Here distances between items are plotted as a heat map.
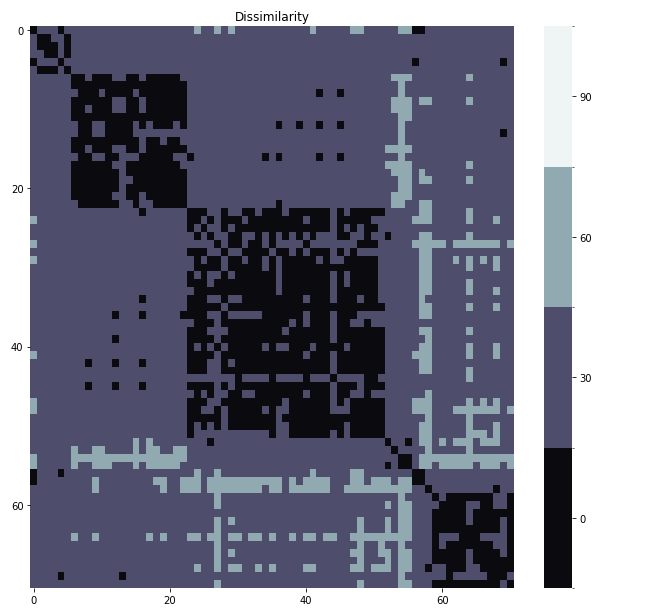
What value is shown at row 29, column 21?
30
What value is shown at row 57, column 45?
30
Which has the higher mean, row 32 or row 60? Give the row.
60
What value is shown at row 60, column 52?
60
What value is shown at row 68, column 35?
60
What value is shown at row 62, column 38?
30
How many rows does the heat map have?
71
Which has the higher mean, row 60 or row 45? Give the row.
60
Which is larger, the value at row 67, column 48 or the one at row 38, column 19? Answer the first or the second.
the first
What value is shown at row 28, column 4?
30
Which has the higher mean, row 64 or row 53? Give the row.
64
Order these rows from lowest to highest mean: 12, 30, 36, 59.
30, 36, 12, 59
